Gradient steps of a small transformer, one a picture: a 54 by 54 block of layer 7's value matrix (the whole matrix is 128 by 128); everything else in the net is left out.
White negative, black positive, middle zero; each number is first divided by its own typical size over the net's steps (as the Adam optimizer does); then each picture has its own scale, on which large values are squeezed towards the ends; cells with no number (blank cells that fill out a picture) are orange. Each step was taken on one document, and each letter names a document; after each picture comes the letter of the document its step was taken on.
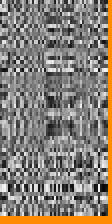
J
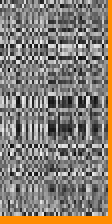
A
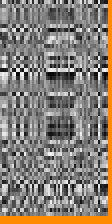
J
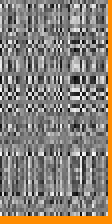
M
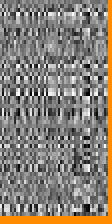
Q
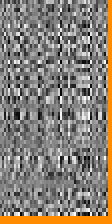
Q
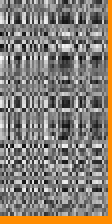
A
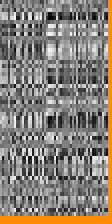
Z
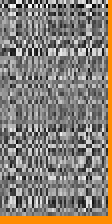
Z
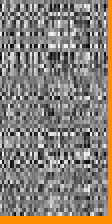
Q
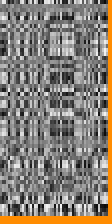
J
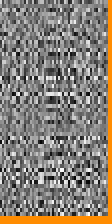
Q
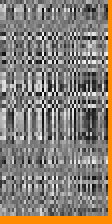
Z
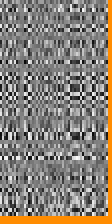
M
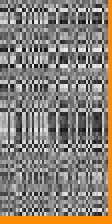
A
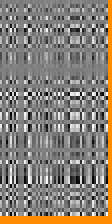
M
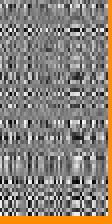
M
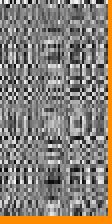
M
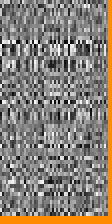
Q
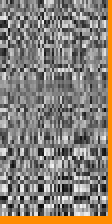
J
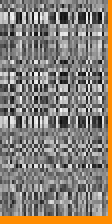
A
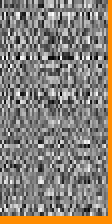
Q
